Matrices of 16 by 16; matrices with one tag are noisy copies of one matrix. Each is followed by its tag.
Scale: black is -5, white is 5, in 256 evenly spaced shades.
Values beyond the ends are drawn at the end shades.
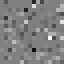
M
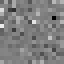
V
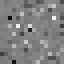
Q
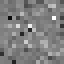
Q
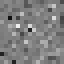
Q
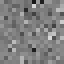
M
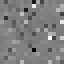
M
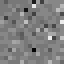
M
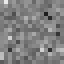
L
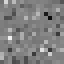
L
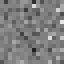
M
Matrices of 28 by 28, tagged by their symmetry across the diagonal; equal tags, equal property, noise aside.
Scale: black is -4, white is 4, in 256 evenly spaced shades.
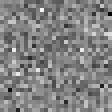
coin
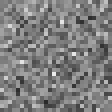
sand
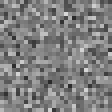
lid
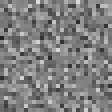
lid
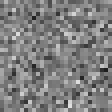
lid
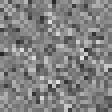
sand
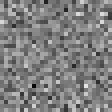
coin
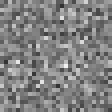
sand
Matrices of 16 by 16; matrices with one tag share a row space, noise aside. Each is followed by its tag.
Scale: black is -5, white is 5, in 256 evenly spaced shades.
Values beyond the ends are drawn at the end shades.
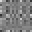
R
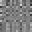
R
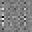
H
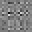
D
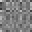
R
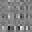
D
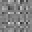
D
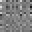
R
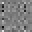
H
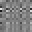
R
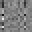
H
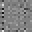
H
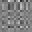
D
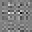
D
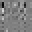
H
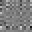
R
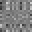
R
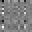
H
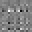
D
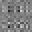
D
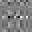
D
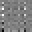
H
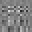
D
